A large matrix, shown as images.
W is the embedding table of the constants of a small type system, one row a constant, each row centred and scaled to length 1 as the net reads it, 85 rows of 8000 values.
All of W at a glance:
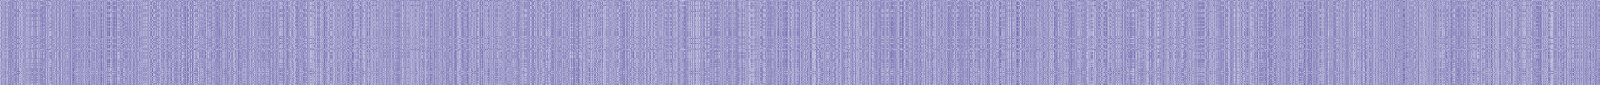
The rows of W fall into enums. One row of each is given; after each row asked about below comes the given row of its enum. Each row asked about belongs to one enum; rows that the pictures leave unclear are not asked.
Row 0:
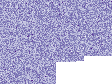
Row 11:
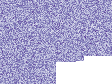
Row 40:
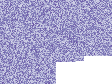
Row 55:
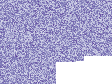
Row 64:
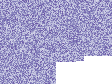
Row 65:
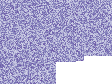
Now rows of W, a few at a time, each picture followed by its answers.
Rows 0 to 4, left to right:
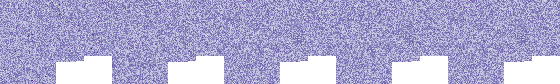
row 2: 64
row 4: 64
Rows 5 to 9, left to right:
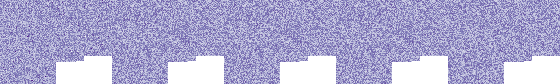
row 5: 0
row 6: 40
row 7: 40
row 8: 40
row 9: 65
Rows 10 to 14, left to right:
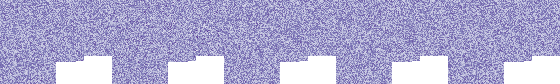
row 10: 65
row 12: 40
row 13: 64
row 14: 65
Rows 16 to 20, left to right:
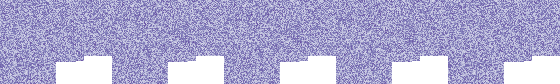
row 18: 40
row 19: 64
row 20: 65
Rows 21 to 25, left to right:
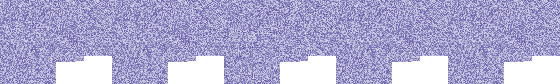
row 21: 40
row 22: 40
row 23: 55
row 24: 40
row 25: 40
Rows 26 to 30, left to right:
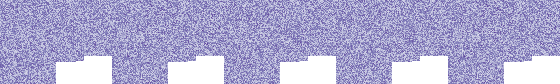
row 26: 65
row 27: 55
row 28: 40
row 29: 64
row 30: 55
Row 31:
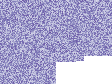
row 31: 64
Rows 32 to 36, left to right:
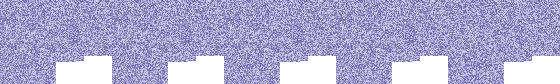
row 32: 64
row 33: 64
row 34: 64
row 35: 64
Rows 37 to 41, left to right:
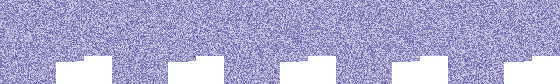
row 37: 55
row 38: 11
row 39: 40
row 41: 65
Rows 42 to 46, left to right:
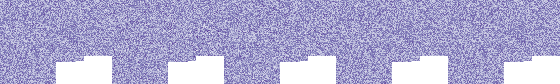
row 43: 11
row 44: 55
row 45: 40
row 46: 40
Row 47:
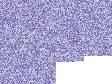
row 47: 64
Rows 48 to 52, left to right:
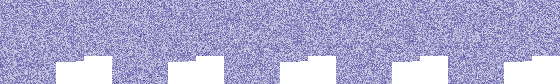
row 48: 65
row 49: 0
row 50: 64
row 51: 64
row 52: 55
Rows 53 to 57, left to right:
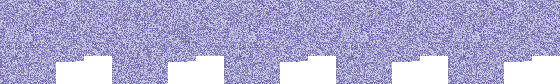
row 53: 55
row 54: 40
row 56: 55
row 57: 55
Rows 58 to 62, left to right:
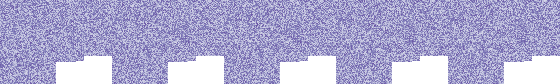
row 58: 65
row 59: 40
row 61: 64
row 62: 64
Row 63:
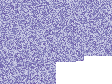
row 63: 65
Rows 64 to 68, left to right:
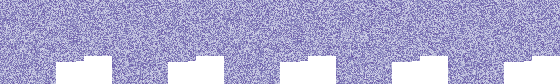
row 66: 64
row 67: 55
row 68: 65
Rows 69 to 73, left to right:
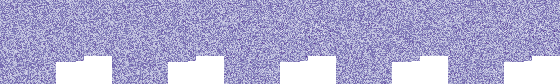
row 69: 65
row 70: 65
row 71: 11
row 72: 40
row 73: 11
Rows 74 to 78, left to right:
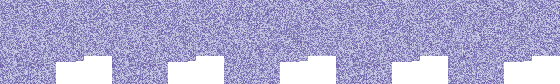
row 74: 65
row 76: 40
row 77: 65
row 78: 55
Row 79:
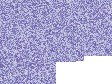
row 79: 65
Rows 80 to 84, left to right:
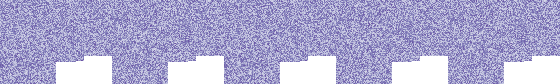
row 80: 65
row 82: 65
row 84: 64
